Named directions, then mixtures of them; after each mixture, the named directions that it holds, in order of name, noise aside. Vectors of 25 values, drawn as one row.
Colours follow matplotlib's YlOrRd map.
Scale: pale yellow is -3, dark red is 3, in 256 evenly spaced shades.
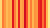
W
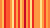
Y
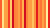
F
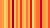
F, Y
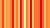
Y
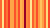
F, Y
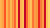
W, Y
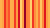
W, Y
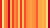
F, W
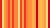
F, W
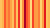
W, Y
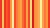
W, Y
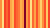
F, Y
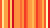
F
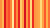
Y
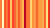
F, Y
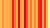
W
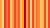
F, Y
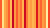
F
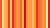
F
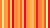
F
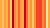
F, W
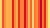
W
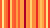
F, Y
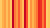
F, W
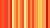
F, W
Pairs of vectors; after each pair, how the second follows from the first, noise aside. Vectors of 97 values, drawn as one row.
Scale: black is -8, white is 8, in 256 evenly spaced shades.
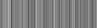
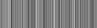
copied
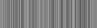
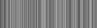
wrapped around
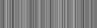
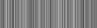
copied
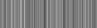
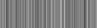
wrapped around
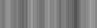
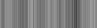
copied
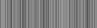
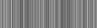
sign-scrambled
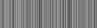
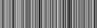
scaled up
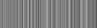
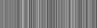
sign-scrambled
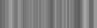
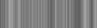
copied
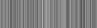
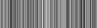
scaled up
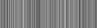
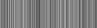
copied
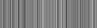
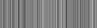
copied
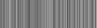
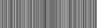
wrapped around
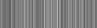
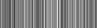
scaled up
